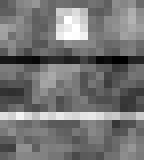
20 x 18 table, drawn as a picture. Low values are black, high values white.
There is no overall slope. The middle right is the ninth with the lowest average. Rows 8 and 15 stand out from the rest. In the top middle lies a patch that is higher than the rest. Streaks run across, left to right. The top middle is the ninth with the highest average.
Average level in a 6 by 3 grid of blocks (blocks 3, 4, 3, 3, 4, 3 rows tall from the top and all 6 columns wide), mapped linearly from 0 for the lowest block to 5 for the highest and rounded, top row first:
3 5 4 / 3 5 3 / 1 2 0 / 1 2 1 / 4 4 3 / 2 2 3
